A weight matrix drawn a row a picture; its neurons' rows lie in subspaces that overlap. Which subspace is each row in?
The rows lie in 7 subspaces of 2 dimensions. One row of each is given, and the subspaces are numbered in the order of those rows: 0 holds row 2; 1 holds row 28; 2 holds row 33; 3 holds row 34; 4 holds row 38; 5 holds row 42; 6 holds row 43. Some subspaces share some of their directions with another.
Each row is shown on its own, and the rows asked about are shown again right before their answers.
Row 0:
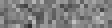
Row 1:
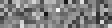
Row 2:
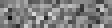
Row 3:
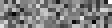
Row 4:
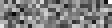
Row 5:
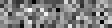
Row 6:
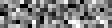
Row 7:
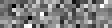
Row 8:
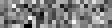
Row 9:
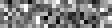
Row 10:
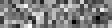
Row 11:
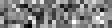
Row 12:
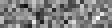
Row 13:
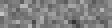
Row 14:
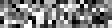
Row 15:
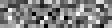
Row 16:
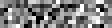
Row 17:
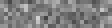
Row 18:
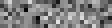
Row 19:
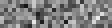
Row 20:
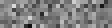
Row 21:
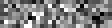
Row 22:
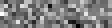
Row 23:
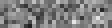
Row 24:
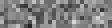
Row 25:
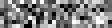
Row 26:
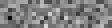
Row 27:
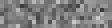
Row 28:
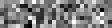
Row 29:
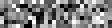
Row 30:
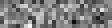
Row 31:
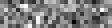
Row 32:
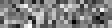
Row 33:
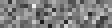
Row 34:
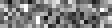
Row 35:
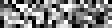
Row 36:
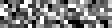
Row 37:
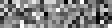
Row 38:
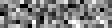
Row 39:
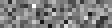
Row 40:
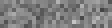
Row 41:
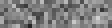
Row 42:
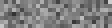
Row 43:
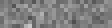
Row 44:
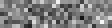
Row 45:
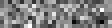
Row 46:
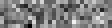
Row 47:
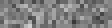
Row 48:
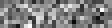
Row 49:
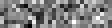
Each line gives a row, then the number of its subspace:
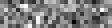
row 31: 3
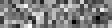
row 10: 1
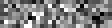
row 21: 4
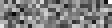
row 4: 5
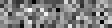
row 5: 1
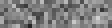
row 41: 1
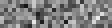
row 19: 2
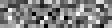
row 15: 0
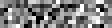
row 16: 0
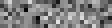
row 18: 3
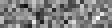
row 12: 2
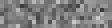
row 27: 6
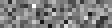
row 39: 2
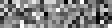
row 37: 1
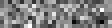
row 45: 2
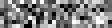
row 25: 2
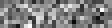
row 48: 0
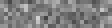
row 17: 3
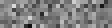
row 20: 6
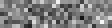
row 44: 3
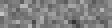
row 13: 4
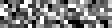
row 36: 4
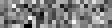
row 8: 6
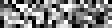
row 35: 5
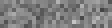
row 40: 5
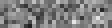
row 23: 5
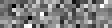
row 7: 6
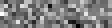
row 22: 4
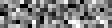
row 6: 4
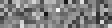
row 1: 1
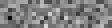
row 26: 0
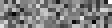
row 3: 5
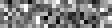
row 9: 3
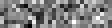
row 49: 2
